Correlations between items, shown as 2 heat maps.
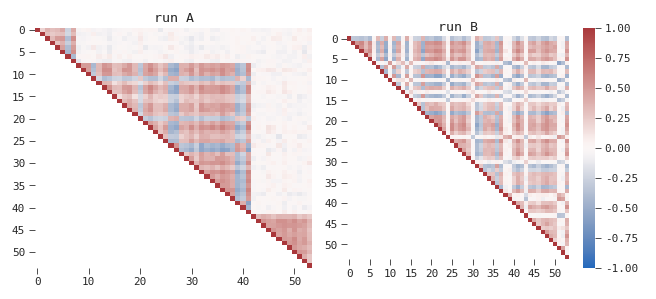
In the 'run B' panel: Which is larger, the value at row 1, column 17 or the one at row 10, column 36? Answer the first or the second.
the first
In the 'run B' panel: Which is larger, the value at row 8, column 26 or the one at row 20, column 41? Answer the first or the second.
the second
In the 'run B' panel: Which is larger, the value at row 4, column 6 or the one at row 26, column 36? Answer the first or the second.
the first
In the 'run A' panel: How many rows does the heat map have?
54
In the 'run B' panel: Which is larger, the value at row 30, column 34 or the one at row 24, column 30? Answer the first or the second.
the first
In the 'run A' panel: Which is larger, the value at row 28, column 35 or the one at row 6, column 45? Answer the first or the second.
the first
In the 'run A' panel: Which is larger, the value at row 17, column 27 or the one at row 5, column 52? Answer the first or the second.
the second
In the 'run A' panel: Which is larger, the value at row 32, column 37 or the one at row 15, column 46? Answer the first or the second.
the first
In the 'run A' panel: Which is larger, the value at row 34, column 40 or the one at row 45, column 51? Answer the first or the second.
the second
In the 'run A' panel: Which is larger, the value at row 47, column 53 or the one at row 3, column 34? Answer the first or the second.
the first
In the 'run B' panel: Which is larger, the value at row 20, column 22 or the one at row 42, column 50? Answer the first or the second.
the first
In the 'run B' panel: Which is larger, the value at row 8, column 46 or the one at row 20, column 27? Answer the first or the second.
the second
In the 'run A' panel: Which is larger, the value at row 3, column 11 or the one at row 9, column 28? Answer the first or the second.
the second
